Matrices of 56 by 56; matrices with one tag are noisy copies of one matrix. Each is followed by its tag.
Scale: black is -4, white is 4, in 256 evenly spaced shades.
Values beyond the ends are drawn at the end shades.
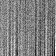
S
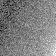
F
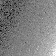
F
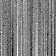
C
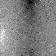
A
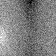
A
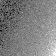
F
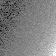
F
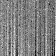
S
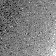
F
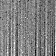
S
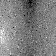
A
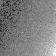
F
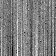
C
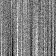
C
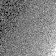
F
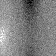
A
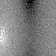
A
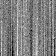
C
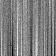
C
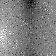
A
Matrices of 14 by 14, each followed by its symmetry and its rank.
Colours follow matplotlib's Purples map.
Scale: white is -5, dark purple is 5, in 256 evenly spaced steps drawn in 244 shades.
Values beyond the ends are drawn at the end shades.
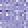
neither, rank three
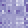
neither, rank three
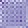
symmetric, rank two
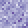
symmetric, full rank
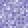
symmetric, full rank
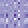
neither, rank two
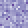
antisymmetric, full rank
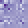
symmetric, rank two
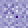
symmetric, rank two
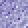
symmetric, full rank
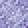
symmetric, full rank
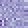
neither, rank three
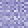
neither, rank three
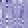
neither, rank two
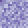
symmetric, full rank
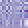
neither, rank two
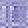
neither, rank two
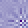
symmetric, rank two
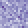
antisymmetric, full rank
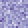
antisymmetric, full rank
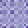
symmetric, rank two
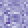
neither, rank three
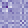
symmetric, rank two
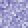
symmetric, full rank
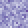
antisymmetric, full rank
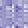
neither, rank two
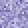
antisymmetric, full rank
